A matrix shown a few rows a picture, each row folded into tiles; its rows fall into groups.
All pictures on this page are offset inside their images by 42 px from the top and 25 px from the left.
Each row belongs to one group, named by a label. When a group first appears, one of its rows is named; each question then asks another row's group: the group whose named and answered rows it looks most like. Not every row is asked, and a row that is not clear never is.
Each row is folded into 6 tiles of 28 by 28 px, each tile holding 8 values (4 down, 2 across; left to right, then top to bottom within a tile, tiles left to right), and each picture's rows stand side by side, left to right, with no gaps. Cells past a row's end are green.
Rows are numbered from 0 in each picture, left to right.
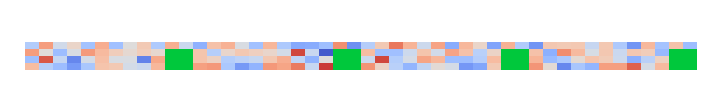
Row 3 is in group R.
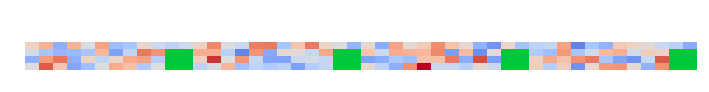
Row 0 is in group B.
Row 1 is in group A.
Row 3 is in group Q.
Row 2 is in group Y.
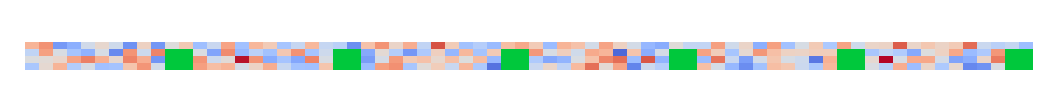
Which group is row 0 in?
B
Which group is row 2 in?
B
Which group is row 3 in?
Y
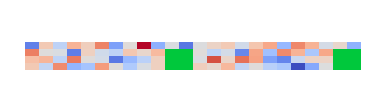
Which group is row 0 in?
A
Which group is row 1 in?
A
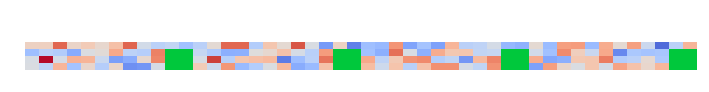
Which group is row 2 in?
Q
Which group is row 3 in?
Y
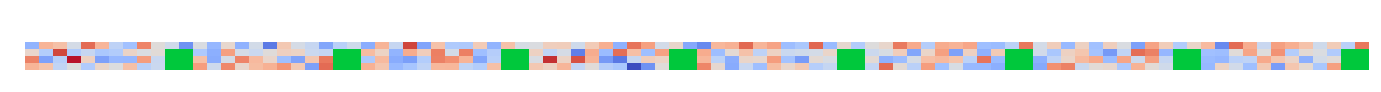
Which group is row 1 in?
Q
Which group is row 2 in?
R
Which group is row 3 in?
A
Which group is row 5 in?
Y
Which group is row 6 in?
B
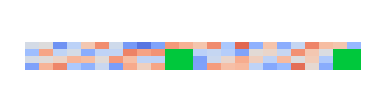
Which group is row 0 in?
B
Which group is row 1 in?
B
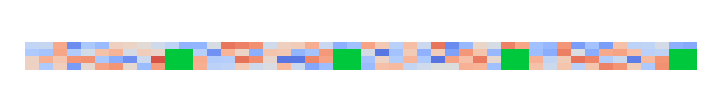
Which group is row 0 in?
Q
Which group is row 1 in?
Q
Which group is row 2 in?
B
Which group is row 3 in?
Q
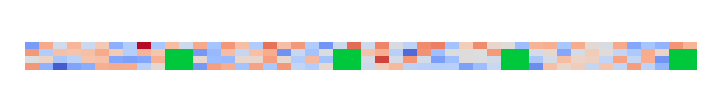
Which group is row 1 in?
Y
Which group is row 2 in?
A
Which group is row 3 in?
B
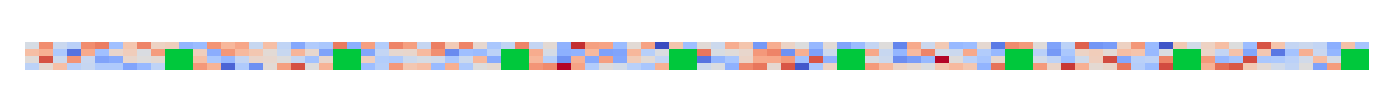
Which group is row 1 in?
R
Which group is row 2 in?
Y
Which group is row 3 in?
A
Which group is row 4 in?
Y
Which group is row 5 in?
R
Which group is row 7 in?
A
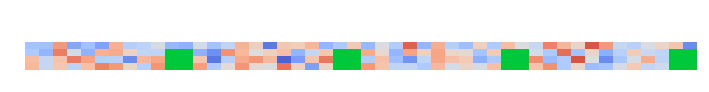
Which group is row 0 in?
Q
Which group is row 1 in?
Q
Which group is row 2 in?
R
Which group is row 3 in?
A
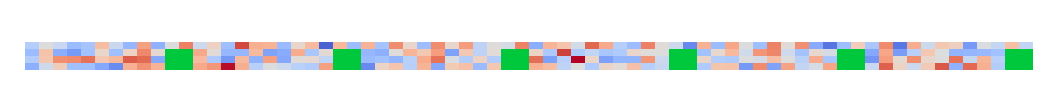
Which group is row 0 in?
B
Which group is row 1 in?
A
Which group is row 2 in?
Y
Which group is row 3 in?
A
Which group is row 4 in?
Y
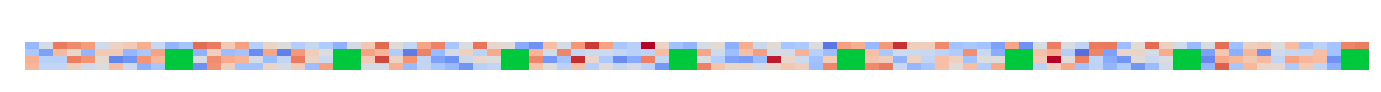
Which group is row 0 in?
Q
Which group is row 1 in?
B
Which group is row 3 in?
A
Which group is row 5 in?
R
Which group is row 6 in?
A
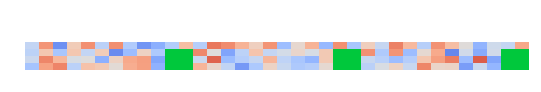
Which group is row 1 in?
R
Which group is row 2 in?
Y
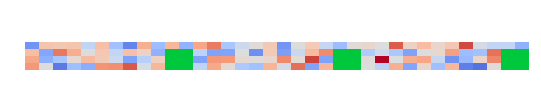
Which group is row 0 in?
R
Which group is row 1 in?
B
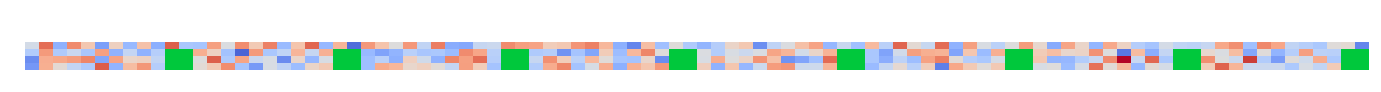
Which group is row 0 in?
B
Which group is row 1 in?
A
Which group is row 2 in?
B
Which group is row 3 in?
B
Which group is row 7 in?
A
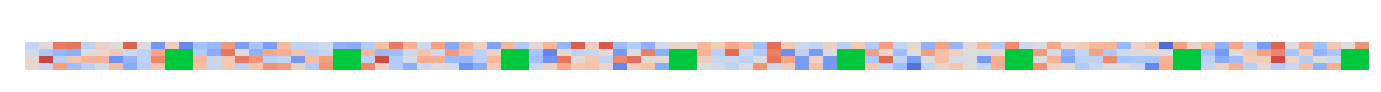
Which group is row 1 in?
Q
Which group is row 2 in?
R
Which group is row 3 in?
B
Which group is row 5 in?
R
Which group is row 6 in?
R
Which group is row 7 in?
Y
